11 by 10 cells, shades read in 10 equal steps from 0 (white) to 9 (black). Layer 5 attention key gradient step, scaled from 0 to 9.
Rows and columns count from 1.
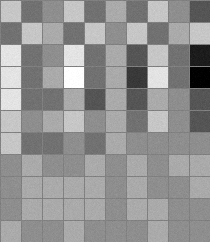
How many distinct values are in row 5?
5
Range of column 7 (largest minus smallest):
5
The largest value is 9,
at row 4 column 10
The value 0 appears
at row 4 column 4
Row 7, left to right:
2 5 5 4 5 3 4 4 4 4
